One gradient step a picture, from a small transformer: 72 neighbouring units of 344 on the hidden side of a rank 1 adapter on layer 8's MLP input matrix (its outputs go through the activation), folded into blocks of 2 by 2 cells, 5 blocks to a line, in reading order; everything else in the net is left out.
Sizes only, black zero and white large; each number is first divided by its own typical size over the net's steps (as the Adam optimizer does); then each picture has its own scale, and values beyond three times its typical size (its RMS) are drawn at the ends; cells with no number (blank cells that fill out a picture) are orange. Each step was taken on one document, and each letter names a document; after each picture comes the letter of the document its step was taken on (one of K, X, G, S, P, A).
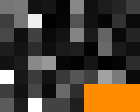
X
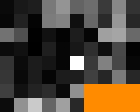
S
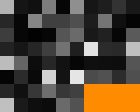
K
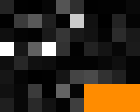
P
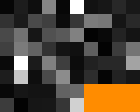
K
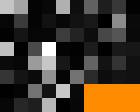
P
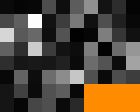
K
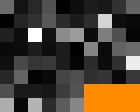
K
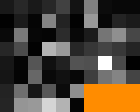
S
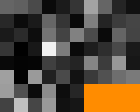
S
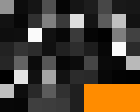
K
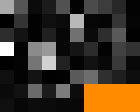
P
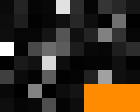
P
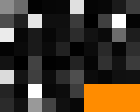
X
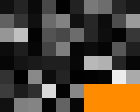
S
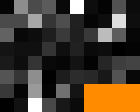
X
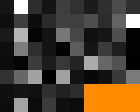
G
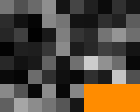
S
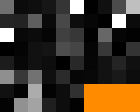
X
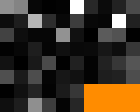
X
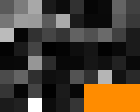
X
